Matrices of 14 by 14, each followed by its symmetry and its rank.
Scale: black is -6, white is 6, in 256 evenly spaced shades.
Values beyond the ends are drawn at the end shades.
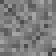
symmetric, full rank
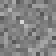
symmetric, full rank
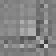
symmetric, rank two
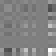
symmetric, rank one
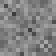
symmetric, full rank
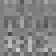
neither, rank three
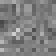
neither, rank three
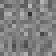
neither, rank three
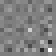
symmetric, rank two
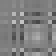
symmetric, rank one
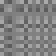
symmetric, rank one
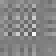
symmetric, rank two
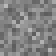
symmetric, full rank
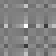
symmetric, rank one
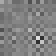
symmetric, rank two
